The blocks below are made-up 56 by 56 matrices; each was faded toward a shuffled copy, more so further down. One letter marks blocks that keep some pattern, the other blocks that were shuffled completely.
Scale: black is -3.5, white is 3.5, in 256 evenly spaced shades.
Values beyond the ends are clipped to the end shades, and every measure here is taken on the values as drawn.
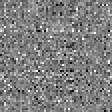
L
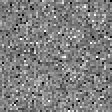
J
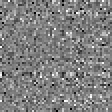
L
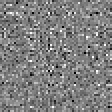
L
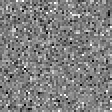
J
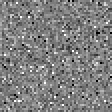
J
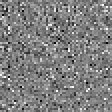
L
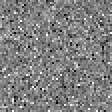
J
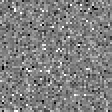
J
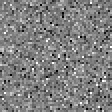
J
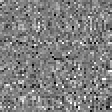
L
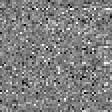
L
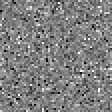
J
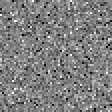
J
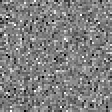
J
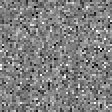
J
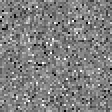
J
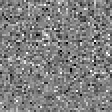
L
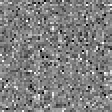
L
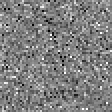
J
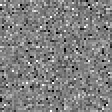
J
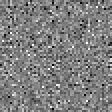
L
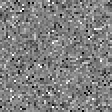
J
